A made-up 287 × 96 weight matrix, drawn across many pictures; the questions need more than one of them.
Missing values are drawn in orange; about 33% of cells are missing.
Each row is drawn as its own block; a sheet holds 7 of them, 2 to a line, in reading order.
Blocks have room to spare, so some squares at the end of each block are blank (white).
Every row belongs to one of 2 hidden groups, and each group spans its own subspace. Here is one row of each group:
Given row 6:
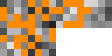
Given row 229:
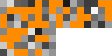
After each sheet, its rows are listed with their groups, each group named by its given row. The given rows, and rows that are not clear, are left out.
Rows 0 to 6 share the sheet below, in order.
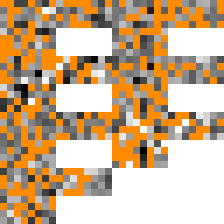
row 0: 6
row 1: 6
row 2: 6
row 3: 6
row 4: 6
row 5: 6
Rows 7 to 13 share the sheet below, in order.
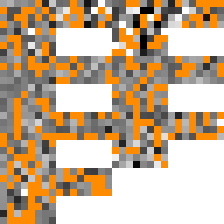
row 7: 229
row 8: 6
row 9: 229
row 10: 229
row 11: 229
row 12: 229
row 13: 6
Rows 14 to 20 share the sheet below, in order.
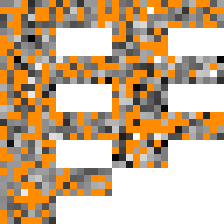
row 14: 6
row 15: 6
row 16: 6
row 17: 6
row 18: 229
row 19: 6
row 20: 6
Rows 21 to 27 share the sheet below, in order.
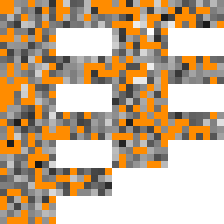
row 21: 229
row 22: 229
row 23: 6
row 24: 6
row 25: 229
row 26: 229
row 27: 229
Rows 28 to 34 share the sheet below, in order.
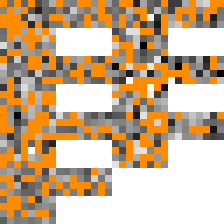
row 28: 6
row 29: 6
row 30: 6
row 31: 229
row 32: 6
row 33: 6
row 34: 229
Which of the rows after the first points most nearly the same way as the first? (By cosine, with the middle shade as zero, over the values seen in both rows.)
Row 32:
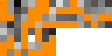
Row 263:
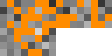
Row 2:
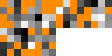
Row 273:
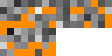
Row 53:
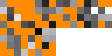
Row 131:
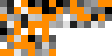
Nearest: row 2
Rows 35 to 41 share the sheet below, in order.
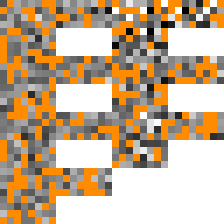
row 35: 229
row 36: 229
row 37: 6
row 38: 229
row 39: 6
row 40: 6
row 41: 229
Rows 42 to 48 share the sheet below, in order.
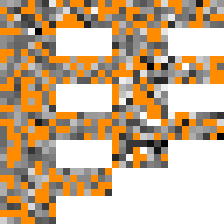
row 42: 229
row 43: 229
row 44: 229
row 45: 6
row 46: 6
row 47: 6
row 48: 6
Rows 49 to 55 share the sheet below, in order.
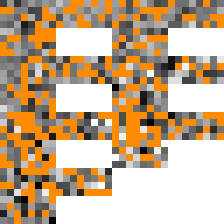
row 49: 6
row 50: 6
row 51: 6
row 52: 6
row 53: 229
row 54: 6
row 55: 6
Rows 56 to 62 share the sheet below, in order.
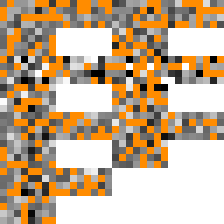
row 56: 229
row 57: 229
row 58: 6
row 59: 229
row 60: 6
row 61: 229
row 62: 6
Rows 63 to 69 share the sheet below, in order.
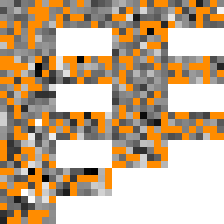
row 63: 229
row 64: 229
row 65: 229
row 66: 229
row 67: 6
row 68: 6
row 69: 6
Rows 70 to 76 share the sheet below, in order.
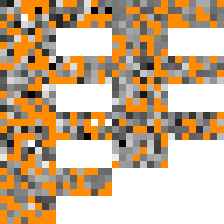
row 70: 229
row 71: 6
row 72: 6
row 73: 6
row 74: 229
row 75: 229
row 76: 6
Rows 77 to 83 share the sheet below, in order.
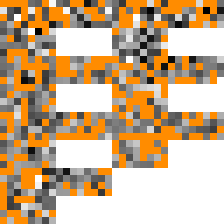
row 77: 229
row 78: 229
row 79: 6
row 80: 6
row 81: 6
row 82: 6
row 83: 6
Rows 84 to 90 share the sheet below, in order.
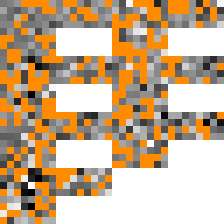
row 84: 229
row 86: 6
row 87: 229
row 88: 6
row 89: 229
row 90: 6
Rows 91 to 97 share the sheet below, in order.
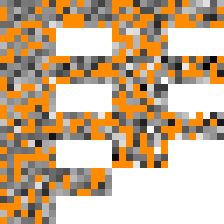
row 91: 229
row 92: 6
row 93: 229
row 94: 229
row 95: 229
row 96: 229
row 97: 6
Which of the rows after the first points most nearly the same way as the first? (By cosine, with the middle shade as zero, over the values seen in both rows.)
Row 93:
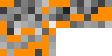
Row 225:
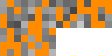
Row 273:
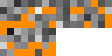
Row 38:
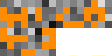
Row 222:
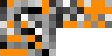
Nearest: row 273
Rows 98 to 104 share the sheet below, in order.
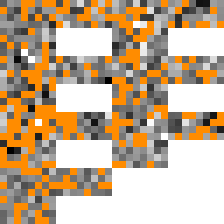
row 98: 229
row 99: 6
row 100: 6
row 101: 229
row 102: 6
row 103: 229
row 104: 229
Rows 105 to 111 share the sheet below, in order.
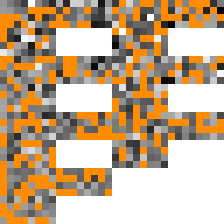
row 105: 6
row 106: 229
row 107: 229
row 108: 229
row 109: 6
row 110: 6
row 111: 229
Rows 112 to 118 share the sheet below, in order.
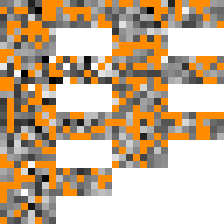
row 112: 6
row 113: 6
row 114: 229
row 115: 229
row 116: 229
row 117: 6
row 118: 6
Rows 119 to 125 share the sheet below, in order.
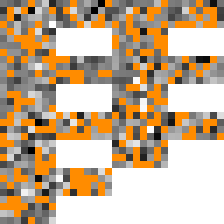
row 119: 229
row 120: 229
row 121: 6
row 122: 6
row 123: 6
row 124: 6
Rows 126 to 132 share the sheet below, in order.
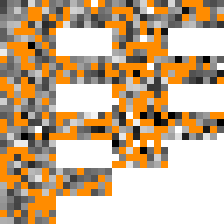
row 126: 6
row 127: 6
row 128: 6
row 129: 229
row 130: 6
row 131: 6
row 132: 6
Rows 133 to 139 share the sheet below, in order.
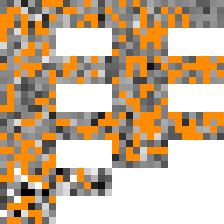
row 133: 6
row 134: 6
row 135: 6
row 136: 6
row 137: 229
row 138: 6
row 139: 6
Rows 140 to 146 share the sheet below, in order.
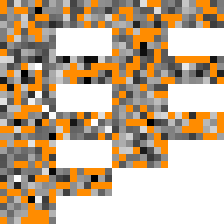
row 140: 229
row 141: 6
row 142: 229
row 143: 229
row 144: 229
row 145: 6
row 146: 229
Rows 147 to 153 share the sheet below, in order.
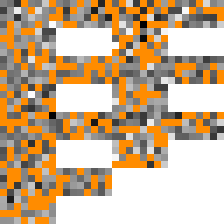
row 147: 229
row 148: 6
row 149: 6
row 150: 229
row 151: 229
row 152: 229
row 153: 229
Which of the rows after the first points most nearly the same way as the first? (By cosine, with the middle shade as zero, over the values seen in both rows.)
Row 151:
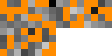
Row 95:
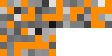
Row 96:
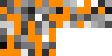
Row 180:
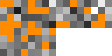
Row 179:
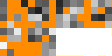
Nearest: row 96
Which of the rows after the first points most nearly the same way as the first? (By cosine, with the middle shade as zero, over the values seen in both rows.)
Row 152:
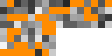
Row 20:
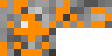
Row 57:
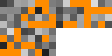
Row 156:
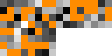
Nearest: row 156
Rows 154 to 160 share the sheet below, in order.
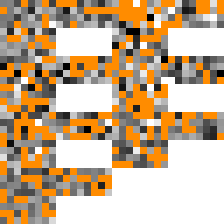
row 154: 229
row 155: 6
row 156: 229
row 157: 229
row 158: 229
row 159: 6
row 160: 6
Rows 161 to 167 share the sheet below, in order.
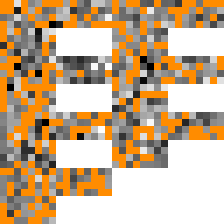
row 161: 229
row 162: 229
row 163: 229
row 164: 6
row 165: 6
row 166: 6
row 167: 6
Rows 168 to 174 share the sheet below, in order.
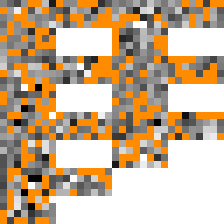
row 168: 229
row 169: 6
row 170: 229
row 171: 229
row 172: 229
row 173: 6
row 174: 6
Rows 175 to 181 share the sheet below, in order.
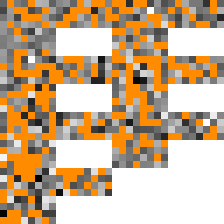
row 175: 229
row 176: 229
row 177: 6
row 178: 6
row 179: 6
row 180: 229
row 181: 229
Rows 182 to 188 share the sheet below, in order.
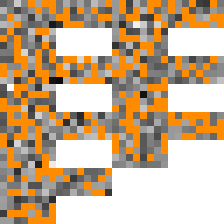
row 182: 229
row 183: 6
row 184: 229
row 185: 6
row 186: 229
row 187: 6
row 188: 6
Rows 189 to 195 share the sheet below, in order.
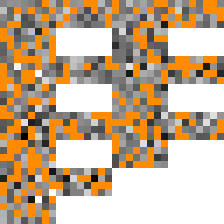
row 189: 229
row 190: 229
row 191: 229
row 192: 229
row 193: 6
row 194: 229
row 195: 229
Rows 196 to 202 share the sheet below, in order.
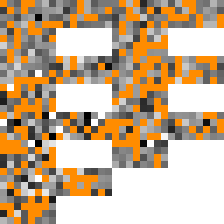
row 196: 229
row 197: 6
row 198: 229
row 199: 6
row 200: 229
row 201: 229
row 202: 6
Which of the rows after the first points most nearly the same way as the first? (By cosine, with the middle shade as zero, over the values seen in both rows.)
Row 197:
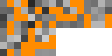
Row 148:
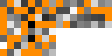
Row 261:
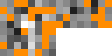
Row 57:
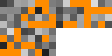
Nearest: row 148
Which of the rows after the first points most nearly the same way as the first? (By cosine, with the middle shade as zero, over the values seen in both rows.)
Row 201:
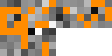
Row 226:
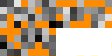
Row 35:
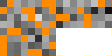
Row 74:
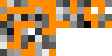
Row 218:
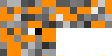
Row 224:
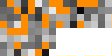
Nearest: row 35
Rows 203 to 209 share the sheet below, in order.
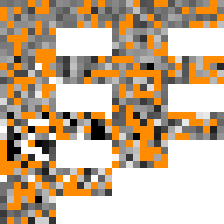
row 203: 229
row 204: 6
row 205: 229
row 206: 229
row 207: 6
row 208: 6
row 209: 229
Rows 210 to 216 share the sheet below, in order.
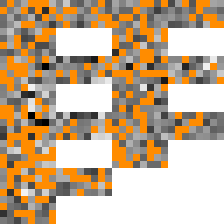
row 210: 6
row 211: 6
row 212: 6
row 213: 229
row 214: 6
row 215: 229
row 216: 6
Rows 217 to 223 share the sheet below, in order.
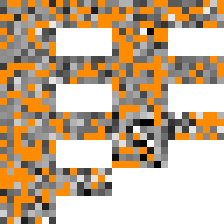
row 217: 229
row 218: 229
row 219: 229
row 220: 229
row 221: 229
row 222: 229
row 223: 229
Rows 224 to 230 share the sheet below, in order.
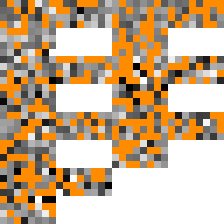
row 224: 229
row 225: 6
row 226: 229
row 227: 6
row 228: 6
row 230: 229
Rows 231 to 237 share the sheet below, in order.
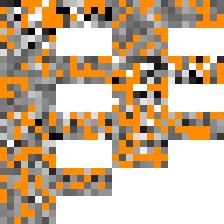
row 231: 229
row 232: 229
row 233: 6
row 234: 229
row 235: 229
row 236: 6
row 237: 229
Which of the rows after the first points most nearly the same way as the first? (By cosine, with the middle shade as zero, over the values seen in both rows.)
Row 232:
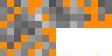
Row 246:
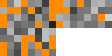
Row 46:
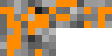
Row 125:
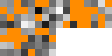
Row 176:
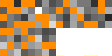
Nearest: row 176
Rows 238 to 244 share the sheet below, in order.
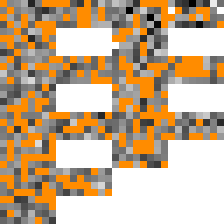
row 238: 6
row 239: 229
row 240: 6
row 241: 6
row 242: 229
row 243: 229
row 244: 6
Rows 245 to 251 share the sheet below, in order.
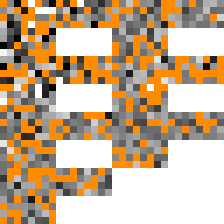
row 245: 6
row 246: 229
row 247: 229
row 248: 229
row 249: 6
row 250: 229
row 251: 229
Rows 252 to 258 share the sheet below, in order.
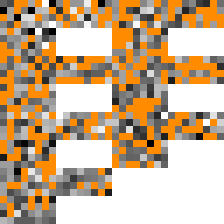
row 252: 229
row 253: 6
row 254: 6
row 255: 229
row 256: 6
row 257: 229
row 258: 6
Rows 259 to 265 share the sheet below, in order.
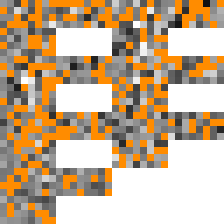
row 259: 229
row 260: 6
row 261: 6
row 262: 6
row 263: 229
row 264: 229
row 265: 6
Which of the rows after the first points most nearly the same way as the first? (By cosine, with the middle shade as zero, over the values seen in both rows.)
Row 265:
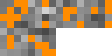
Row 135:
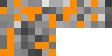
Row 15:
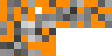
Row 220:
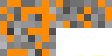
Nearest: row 15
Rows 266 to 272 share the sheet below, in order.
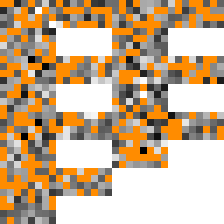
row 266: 229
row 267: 6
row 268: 6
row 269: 6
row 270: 6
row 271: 6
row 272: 229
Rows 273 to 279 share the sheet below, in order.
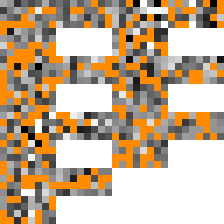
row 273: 229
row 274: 6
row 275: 229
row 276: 6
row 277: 229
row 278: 6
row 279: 6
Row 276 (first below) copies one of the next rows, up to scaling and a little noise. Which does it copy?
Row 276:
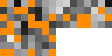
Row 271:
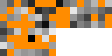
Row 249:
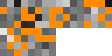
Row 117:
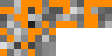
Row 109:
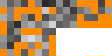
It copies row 249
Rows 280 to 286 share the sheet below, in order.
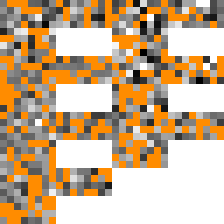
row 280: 6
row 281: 6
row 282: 6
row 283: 229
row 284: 229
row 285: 229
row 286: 229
